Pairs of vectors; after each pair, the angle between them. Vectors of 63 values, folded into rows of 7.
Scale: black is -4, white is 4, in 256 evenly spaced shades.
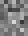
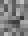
partly opposed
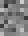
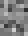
partly opposed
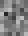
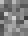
partly opposed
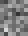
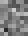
nearly opposite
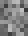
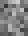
nearly parallel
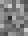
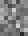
orthogonal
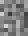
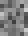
partly aligned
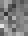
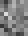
nearly opposite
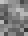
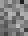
partly aligned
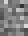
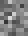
orthogonal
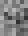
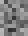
orthogonal
